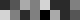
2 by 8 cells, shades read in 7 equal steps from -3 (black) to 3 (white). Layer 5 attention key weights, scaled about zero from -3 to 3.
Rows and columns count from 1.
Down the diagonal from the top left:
-2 0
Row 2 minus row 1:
4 1 -3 0 -5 3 0 -1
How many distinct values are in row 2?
6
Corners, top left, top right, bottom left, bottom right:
-2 0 2 -1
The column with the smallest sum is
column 7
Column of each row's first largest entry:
5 1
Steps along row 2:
down down up down up down up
